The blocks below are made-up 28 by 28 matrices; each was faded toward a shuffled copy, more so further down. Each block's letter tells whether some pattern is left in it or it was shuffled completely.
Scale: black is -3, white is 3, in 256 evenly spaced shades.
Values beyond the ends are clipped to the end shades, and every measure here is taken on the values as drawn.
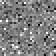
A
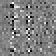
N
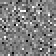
A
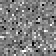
A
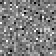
A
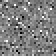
A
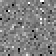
A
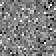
A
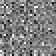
N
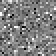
A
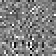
N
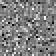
A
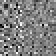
N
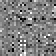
N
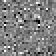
N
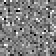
A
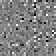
N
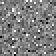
A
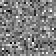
A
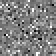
A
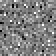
A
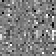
N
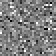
N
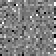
N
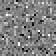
A
